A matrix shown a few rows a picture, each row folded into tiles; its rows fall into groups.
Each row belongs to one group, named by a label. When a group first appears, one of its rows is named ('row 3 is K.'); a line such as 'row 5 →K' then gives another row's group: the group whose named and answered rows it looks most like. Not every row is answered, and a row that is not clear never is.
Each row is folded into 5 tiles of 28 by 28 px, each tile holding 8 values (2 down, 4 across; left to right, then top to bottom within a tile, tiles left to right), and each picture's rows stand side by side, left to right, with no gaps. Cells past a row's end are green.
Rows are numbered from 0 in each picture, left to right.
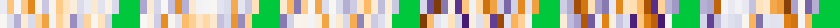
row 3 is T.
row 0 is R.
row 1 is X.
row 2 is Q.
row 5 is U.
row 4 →U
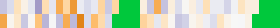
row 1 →T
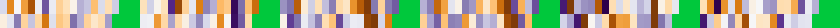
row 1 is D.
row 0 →R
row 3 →U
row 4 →X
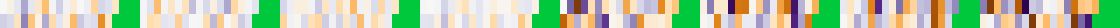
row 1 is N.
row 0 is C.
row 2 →T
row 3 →C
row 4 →T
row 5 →D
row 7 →X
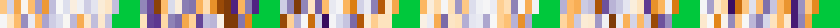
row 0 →N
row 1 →U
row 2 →T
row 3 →N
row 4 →X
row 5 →D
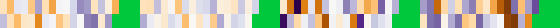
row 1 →Q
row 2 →Q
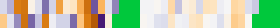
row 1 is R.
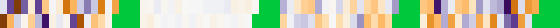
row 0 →T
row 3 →C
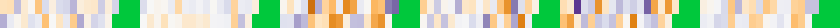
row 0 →Q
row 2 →R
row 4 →C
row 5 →R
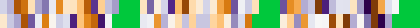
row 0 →U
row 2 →X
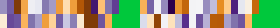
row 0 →U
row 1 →D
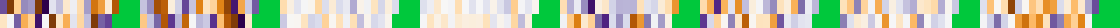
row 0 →X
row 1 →U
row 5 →Q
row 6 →Q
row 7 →R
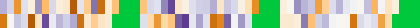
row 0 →T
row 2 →C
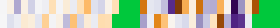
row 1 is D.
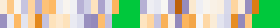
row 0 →C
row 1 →X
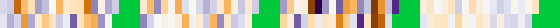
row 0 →U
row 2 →R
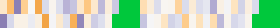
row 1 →Q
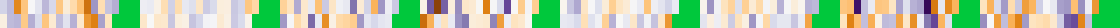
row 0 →U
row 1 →D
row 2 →Q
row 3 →T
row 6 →C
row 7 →C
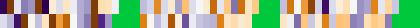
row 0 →X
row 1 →T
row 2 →R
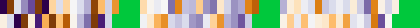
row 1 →D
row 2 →X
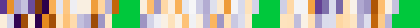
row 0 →X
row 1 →Q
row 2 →R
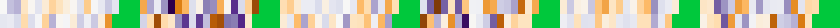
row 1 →D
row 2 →N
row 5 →C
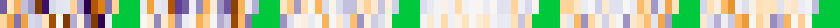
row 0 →X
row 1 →R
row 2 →Q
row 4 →N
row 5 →R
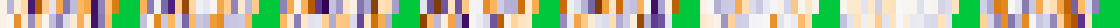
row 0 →D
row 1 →D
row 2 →R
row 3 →T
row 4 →D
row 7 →U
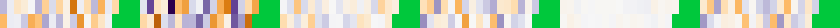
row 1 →D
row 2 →T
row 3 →Q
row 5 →Q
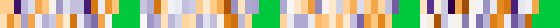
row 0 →C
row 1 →U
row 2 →R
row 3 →D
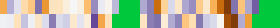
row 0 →N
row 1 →U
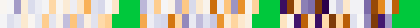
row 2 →X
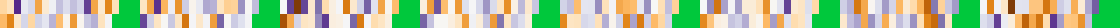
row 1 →Q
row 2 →T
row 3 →Q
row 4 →T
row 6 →U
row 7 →R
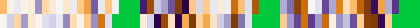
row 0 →N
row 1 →X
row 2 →U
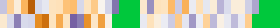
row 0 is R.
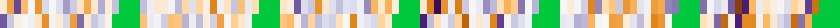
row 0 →Q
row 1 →T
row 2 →C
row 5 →X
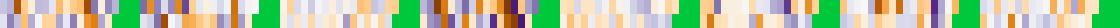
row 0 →U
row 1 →X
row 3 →U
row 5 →C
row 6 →D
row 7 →T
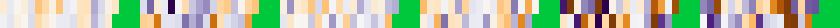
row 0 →D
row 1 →D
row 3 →N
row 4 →X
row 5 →U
